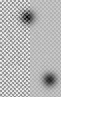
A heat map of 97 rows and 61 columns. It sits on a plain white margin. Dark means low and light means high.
The halves do not mirror each other. Two dips sink into the field. Overall the values sit about 70% of the way up the scale. There is no overall slope. No single row or column stands out from its neighbours. A vertical seam about 50% of the way across splits the table, and the right part is calmer.
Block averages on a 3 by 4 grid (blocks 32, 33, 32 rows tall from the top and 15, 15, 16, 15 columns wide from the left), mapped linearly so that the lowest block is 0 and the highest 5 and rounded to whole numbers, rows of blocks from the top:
5 1 3 5 | 5 5 5 5 | 5 5 4 0
